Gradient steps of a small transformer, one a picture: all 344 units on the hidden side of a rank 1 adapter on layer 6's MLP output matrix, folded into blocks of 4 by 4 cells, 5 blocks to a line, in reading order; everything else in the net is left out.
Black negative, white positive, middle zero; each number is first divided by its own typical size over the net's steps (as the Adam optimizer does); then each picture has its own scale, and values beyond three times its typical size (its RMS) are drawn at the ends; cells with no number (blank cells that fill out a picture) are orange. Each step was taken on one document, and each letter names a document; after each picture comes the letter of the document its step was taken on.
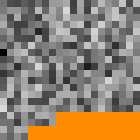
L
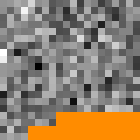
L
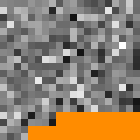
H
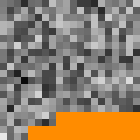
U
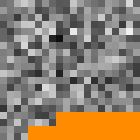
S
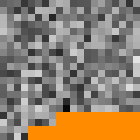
S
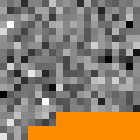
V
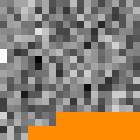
L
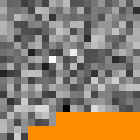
H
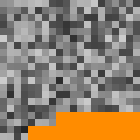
U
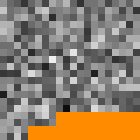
H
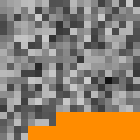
S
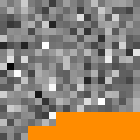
V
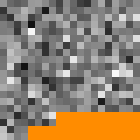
U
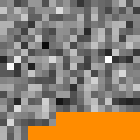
H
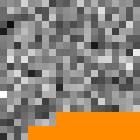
V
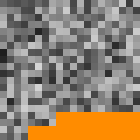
L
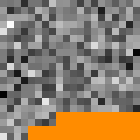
V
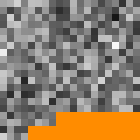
U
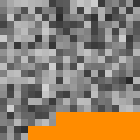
U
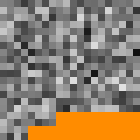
V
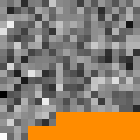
V
